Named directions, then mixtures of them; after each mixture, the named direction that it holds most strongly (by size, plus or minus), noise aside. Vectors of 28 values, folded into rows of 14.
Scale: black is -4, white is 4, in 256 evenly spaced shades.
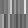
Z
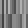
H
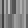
H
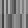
H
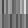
H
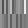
Z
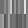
Z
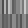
H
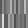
Z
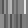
Z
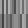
H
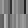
Z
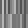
H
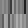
Z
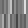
Z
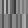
H
